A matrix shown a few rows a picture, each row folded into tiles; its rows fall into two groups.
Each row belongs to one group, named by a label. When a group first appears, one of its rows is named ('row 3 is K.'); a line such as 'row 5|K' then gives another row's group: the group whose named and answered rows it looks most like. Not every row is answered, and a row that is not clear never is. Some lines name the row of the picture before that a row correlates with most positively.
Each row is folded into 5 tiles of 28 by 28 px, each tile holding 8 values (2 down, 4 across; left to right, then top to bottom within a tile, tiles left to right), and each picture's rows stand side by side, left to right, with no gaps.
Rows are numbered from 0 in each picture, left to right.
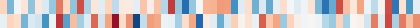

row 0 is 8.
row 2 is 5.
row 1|5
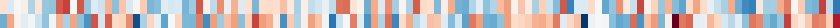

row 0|8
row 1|8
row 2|8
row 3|5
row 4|8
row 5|5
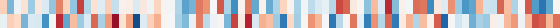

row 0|8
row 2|8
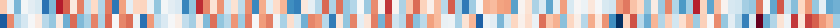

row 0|8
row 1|8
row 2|8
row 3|5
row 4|8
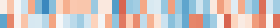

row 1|5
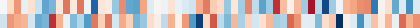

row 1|8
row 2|5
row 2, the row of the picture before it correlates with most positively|0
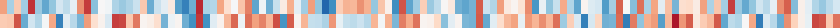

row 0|5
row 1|5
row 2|5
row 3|5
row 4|8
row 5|5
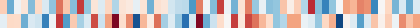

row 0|8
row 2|5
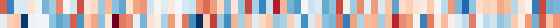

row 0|8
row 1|8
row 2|8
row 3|5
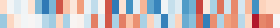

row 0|5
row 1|8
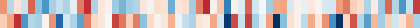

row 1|8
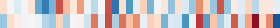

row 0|5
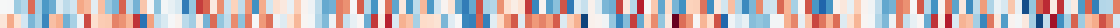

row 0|5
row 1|8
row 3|5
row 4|8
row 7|8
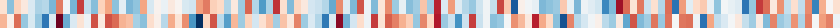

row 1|8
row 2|5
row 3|5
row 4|8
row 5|8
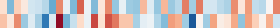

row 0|5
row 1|8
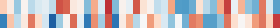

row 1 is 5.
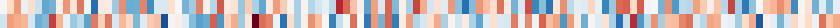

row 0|5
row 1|8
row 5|5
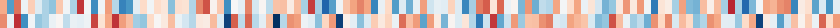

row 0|5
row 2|5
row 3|8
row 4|5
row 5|5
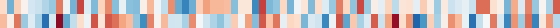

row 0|5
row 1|5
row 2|8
